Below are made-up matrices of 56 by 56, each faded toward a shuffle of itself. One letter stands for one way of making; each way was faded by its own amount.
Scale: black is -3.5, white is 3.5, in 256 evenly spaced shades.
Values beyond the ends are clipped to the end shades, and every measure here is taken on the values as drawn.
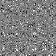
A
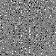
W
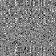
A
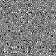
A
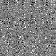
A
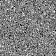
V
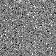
V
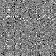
A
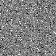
V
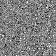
V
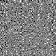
W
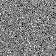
V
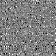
A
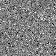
V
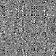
A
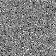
V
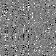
W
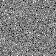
V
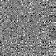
A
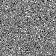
V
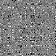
A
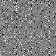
W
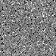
V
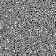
W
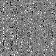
W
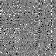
W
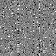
W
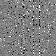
W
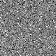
V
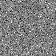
V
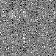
W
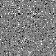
W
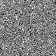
V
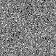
V
